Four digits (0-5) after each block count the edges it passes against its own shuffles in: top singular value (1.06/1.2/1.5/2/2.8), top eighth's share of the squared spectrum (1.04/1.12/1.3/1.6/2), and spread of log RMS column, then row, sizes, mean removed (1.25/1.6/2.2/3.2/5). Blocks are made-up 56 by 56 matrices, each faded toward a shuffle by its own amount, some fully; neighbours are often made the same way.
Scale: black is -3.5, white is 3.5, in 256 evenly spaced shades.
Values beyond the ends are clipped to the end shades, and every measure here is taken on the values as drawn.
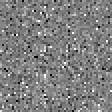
3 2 1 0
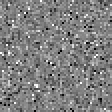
3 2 1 0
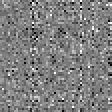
3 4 3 1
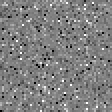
0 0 0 0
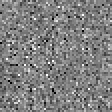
3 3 1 1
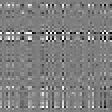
5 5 3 4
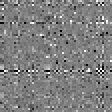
4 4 2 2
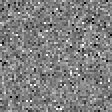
0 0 0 0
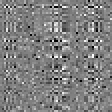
5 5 3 3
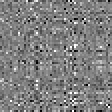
4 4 3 3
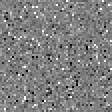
0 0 0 0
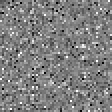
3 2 1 0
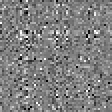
4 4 2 2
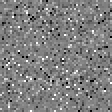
1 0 0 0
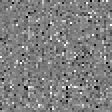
3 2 1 1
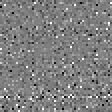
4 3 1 2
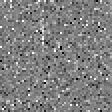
0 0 0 0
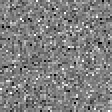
0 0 0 0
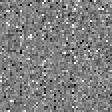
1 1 1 0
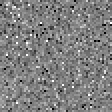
0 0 0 0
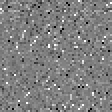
1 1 0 0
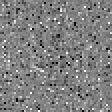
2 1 0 0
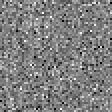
3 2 0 1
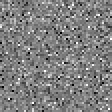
3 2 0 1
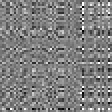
5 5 4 3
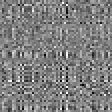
5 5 3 3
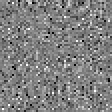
3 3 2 1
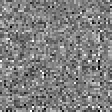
4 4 2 2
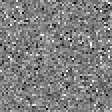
0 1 0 0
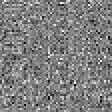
4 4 2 2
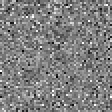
3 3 1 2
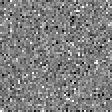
3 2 1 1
